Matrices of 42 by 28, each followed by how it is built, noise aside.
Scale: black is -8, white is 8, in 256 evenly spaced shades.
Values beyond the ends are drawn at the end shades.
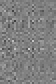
low rank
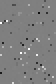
sparse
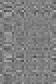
low rank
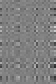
low rank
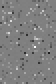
sparse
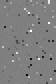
sparse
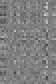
low rank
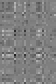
low rank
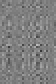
low rank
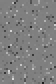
sparse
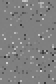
sparse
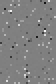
sparse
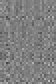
low rank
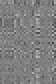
low rank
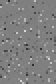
sparse
